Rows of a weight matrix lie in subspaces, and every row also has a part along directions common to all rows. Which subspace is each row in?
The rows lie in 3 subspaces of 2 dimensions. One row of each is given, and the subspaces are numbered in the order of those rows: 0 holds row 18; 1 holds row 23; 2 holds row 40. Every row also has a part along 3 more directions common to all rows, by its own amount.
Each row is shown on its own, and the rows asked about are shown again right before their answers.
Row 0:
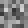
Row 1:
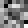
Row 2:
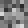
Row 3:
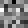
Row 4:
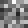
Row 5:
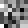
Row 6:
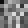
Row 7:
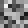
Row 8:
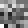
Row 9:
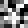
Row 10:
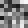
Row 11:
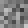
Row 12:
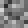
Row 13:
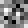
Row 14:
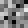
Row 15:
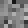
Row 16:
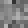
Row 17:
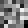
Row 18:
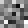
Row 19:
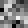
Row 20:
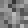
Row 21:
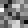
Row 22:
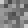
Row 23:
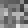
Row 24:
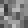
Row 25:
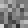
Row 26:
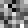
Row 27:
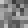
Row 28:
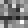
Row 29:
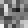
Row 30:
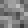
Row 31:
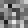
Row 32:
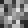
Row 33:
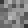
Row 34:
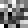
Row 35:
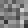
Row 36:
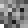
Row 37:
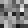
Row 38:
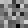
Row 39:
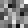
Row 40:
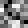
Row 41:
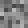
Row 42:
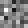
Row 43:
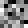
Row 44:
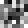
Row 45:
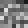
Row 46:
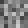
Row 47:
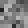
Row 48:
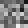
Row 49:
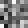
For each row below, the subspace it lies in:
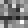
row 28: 0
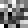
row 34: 1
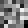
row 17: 0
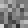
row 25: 1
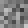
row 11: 0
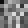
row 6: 2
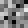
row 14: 0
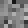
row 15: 0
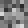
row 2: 1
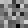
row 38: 1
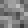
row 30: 1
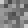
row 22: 2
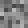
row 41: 1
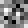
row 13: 0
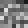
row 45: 2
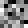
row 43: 2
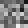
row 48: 1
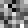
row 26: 0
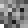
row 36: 1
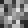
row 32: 2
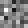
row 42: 1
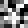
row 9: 0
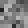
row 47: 2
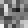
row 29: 2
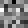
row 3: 2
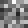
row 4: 2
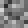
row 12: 2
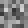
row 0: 1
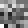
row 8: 1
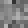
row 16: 0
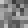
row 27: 2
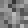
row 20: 0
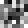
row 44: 2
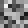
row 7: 2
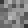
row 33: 2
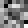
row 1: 2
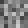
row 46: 2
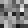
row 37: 1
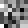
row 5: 1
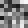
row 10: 1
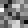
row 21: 2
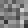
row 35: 0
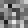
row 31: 0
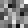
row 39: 0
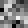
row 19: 2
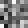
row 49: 1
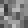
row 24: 2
